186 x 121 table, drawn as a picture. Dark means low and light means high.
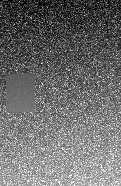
Calmest part: middle left. Histogram: bell-shaped. Slope: up to the bottom. Odd patch: calmer, in the middle left.
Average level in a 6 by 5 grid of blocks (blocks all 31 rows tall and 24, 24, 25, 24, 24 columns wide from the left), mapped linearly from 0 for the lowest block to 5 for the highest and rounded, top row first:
00000 / 11111 / 22222 / 33333 / 44444 / 55555
